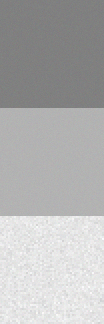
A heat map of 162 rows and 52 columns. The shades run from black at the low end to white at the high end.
The table splits into 3 rows of 1 panel. Panel 1,1: middling, flat. Panel 2,1: high, flat. Panel 3,1: very high, fine-grained, faint in contrast.
